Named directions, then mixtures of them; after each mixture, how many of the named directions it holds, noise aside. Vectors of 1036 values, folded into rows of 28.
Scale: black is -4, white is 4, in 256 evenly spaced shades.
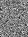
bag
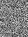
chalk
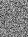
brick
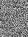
three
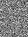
two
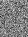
one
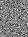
three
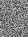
three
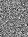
one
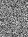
one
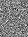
one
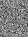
three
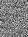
two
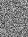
two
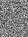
two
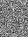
three
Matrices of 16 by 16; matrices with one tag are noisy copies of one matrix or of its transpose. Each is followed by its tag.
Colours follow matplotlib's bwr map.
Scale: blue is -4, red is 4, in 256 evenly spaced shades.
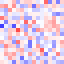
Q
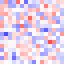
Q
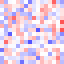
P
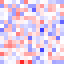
P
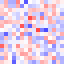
Q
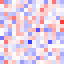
P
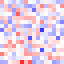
P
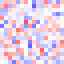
Q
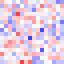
P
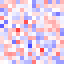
Q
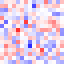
Q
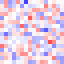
Q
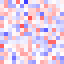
Q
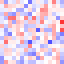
P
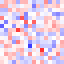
Q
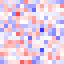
P
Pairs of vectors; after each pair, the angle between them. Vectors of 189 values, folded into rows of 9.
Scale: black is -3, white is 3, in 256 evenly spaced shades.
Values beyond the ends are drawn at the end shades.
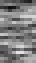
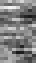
nearly opposite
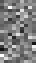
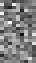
partly opposed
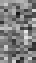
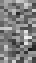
nearly parallel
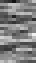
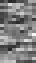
nearly parallel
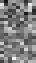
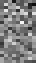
partly opposed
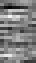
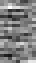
nearly opposite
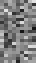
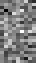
nearly opposite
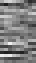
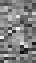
partly aligned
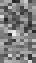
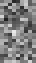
nearly parallel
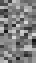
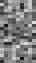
orthogonal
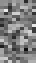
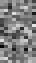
nearly parallel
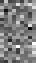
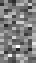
partly aligned
